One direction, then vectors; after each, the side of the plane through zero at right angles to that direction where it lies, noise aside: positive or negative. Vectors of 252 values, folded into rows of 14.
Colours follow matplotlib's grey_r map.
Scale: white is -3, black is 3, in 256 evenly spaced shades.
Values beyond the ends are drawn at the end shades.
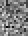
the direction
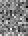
positive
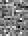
negative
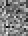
positive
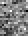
negative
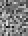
positive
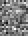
negative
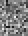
positive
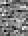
positive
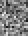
positive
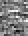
negative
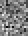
positive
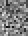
positive
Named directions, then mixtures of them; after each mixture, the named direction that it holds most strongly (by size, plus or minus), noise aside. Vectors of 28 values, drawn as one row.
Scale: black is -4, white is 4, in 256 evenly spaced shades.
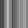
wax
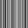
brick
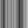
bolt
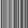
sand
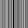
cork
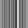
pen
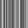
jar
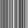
cork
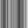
bolt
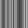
bolt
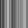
wax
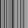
jar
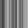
wax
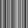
brick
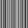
brick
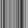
bolt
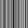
cork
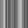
bolt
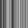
wax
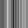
wax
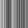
wax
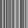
jar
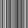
brick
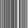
pen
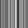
pen
